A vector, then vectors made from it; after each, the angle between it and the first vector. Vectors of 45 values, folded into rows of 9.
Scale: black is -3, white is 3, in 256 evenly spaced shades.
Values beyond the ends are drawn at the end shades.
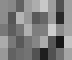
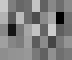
partly aligned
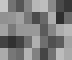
partly aligned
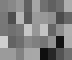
partly aligned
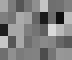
partly aligned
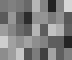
orthogonal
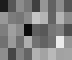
partly opposed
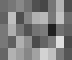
nearly opposite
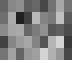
nearly opposite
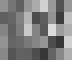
nearly parallel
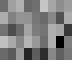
partly aligned
